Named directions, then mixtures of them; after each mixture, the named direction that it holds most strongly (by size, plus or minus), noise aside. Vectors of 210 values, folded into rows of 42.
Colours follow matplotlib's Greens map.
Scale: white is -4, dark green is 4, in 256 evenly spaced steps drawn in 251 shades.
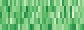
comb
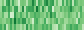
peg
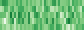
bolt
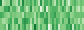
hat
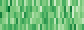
comb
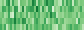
peg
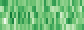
bolt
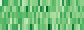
hat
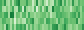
peg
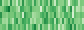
hat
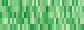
comb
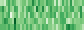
bolt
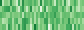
hat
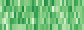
peg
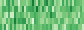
peg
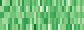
hat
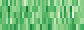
comb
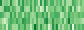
hat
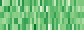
hat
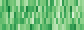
comb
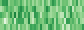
bolt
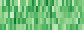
peg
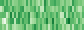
bolt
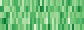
hat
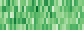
peg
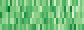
comb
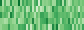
hat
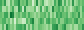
peg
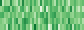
hat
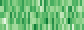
bolt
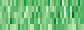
comb
